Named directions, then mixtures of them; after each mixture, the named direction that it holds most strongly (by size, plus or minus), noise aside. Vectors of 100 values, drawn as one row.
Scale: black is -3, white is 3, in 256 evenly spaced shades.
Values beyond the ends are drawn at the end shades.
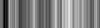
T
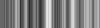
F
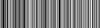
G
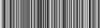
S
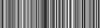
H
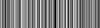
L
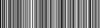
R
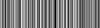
L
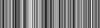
G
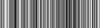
L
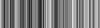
F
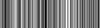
L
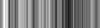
T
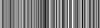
H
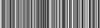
S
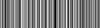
L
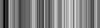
T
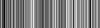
R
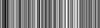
L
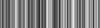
F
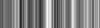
F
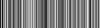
R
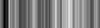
T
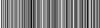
R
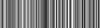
H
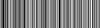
G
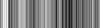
T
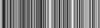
S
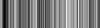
T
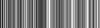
F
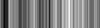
T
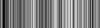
T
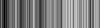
T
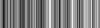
F
